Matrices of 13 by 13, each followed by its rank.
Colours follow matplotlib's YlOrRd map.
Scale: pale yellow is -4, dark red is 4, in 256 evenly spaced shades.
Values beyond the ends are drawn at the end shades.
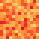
full rank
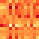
two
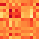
two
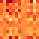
two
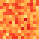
full rank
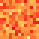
full rank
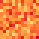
full rank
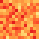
full rank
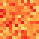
full rank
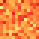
full rank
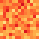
full rank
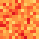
full rank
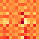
two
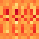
two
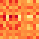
two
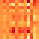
two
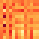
two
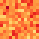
full rank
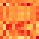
two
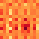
two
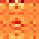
two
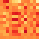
two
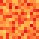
full rank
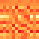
two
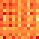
two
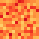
full rank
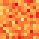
full rank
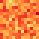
full rank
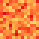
full rank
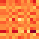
two
